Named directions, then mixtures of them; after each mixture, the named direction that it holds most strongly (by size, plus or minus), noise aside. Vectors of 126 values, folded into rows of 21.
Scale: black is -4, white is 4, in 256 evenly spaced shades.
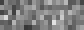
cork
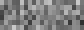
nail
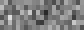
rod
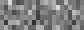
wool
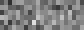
wool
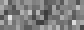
rod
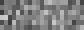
cork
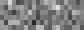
wool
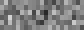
rod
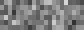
cork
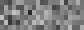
wool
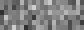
nail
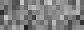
nail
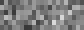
cork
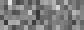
wool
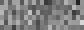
nail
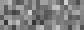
wool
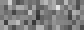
wool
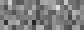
wool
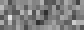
rod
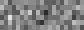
rod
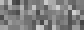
wool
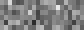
wool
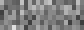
nail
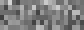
wool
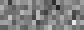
rod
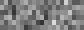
rod
